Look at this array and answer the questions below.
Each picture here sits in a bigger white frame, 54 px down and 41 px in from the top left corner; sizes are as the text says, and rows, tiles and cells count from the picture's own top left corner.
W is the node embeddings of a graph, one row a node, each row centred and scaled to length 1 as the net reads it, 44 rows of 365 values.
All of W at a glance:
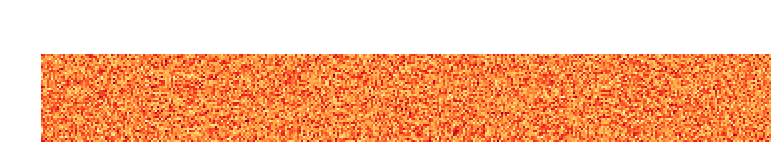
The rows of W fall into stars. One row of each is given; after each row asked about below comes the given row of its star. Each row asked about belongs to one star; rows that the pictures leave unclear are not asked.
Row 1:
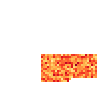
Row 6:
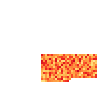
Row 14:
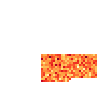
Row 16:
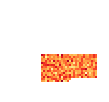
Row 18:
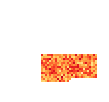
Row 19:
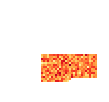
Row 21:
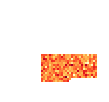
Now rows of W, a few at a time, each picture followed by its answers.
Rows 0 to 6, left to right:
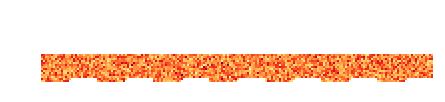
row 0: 21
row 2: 19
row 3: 16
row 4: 16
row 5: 1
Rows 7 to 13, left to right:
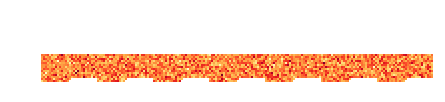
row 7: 21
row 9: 14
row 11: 1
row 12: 16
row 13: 14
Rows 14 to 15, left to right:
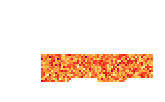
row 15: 6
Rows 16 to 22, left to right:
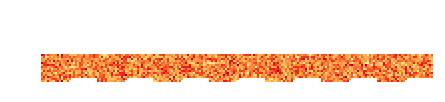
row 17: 19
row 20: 18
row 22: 14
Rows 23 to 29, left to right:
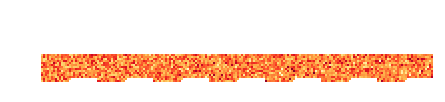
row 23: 16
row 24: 14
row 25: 19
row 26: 1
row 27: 14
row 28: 1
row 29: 21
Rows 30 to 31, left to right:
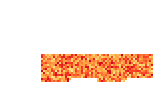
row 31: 18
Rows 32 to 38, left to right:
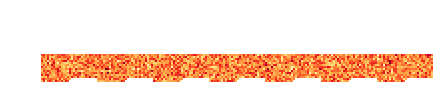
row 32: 16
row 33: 6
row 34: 19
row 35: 14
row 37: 1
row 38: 16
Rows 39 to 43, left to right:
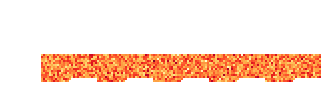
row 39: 1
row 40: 1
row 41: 6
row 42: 19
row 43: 21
